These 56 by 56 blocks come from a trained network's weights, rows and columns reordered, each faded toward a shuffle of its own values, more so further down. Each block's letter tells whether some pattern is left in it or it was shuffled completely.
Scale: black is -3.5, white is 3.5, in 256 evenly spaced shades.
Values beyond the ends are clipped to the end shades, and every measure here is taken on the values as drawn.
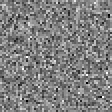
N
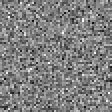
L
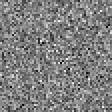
N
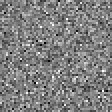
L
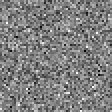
N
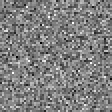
N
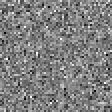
N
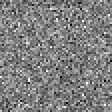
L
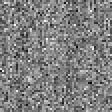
L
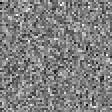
L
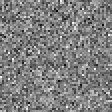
N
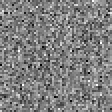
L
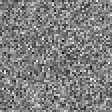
L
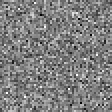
N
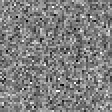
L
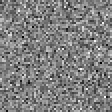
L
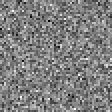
N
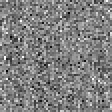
L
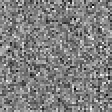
L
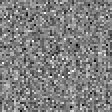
L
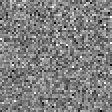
L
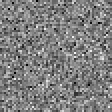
N
